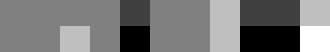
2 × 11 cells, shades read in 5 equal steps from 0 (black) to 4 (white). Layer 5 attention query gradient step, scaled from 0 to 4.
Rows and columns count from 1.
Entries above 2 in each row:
2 3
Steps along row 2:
same up down down up same up down same up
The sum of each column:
4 4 5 4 1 4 4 6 1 1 7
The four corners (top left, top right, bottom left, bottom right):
2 3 2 4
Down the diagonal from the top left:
2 2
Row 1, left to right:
2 2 2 2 1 2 2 3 1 1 3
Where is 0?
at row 2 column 5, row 2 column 9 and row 2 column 10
